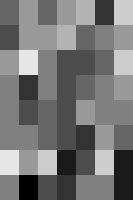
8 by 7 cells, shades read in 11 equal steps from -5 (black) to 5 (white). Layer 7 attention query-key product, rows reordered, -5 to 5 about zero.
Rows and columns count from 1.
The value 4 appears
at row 3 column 2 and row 7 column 1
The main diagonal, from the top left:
-1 1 0 -2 1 1 -4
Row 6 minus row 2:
2 -1 -2 -4 -2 1 -2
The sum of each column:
2 -3 -1 -12 -6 0 -1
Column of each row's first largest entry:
7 4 2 7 5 6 1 1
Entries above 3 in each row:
0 0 1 0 0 0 1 0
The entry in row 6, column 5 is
-3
